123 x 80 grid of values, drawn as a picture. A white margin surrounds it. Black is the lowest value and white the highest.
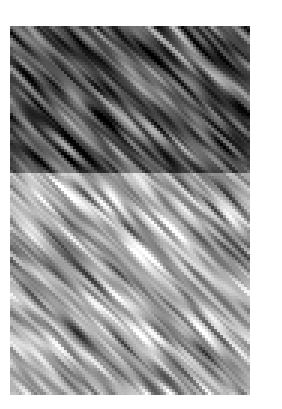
A horizontal seam about 40% of the way down splits the table, and the bottom part is higher. The grain runs diagonally down to the right. On average the colour sits 50% of the way up the scale.
